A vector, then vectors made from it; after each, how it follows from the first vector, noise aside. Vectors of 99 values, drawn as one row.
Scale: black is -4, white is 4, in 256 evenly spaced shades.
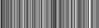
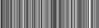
copied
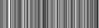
reversed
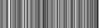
reversed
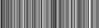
copied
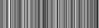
reversed
